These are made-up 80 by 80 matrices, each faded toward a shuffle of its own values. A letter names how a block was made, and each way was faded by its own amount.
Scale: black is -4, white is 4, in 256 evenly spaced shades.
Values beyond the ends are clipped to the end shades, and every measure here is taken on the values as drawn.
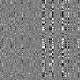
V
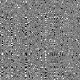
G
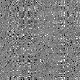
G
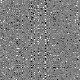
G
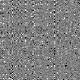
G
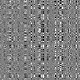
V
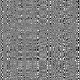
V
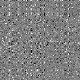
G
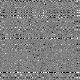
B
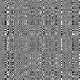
V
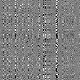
V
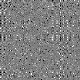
G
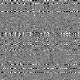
B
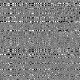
B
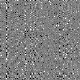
G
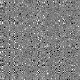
G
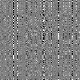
V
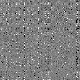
G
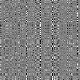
V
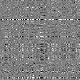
B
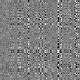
V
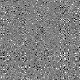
G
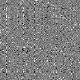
G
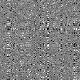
G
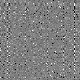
G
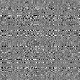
B
